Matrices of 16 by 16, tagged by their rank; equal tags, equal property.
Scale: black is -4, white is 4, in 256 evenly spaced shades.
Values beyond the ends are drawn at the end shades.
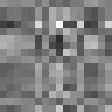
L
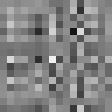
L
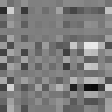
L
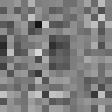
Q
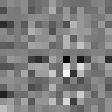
Q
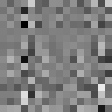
Q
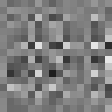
L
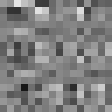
Q
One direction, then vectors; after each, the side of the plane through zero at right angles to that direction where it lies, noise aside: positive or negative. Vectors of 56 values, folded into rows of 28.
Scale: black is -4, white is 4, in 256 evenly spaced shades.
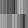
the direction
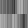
positive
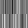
positive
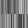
positive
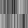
positive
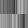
positive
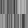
positive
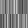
negative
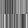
positive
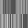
positive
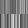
positive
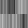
positive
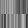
negative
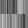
positive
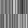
negative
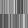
negative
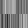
negative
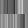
positive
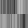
positive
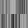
negative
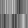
negative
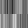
positive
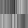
positive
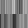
negative
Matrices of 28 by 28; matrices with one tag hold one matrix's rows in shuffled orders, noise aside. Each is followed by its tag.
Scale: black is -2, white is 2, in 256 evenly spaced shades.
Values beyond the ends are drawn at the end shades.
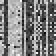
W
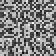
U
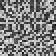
U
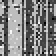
W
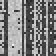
W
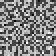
U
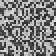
U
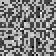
U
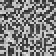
U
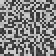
U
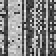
W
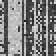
W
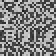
U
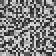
U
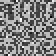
U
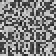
U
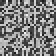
U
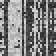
W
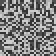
U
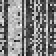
W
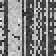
W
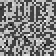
U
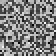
U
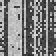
W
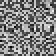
U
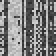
W
